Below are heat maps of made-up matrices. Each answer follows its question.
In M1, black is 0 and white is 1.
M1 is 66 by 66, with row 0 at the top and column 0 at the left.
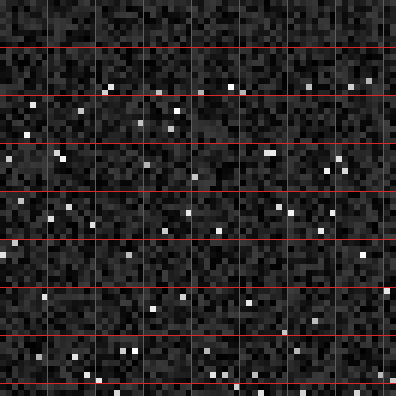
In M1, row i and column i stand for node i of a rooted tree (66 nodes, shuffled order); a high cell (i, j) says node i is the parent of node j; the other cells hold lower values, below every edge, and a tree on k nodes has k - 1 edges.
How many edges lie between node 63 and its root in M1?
1
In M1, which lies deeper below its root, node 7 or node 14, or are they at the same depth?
node 7
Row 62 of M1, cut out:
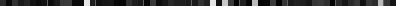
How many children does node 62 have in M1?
5
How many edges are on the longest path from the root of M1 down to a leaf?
4
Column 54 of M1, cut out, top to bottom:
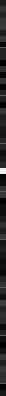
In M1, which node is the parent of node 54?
28
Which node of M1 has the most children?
62
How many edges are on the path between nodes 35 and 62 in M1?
1
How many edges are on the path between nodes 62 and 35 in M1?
1
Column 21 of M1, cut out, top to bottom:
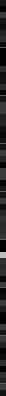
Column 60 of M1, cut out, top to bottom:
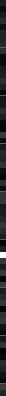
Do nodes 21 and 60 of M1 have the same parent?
yes
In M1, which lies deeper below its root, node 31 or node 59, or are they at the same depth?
node 59
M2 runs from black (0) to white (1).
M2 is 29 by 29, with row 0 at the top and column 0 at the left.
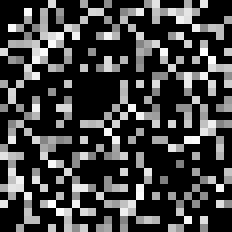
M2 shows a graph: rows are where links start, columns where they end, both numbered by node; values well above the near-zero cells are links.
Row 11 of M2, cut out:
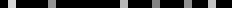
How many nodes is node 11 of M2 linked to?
6
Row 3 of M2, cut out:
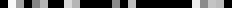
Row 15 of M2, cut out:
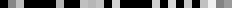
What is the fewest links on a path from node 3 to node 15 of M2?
2
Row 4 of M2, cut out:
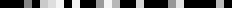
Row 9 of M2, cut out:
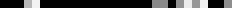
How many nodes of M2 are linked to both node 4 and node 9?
2
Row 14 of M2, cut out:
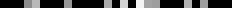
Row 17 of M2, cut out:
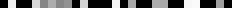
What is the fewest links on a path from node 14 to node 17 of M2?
1
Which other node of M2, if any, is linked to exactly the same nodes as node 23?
node 19
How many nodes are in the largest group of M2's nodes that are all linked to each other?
4
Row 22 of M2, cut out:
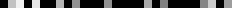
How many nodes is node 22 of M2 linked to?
11
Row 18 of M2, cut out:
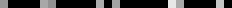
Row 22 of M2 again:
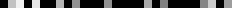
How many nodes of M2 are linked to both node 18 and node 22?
0
